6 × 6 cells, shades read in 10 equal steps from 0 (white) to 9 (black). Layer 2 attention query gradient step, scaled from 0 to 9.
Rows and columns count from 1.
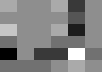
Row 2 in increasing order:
4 4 4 4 4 6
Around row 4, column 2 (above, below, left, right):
4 4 5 4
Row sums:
25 26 25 27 32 26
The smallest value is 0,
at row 5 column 5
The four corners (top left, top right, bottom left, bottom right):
3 4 5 4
